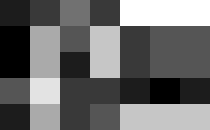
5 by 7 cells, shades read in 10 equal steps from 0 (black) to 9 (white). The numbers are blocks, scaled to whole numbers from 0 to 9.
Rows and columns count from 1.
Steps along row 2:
up down up down up same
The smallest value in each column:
0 2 1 2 1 0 1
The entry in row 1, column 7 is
9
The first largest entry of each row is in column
5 4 4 2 5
